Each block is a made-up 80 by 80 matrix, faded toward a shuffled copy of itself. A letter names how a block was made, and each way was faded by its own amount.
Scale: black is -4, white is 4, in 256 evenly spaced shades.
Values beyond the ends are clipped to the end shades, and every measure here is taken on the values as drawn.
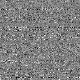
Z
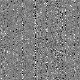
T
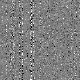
T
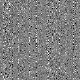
T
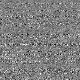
Z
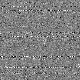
Z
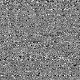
Z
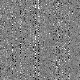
T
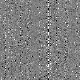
T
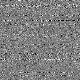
Z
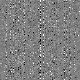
T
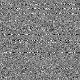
Z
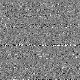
Z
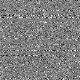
Z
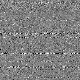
Z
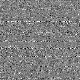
Z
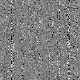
T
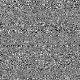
Z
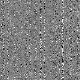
T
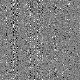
T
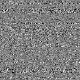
Z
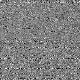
Z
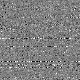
Z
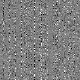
T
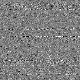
Z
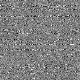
Z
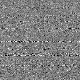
Z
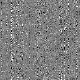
T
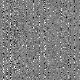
T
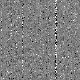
T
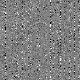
T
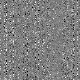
T
